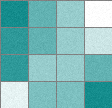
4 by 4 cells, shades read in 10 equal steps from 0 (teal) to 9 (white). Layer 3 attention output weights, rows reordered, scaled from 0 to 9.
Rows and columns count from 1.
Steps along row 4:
down same down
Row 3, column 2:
5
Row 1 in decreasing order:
9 5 3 0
